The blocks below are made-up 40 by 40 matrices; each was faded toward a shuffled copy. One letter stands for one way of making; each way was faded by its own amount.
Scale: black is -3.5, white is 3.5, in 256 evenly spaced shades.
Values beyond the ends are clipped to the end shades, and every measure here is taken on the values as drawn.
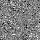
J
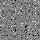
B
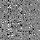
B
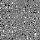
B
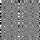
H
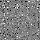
B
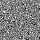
J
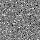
J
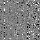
B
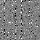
B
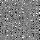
B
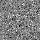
J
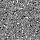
J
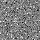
J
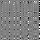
H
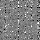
B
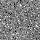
J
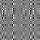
H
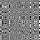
H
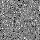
J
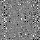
B
